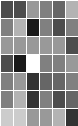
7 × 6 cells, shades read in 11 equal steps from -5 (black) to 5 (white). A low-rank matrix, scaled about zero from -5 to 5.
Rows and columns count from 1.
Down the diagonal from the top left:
-2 2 1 0 -1 -1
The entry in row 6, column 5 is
-2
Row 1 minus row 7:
-5 -5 0 -1 -3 5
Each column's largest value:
3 3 5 1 2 2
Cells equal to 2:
4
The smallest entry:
-4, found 2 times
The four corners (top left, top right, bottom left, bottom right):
-2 2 3 -3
